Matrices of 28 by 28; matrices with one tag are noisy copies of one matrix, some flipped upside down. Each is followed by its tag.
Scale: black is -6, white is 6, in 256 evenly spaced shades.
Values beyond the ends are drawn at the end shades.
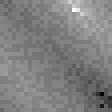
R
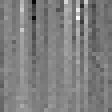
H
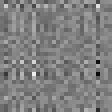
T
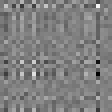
T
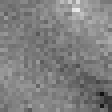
R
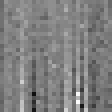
H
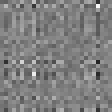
T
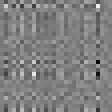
T
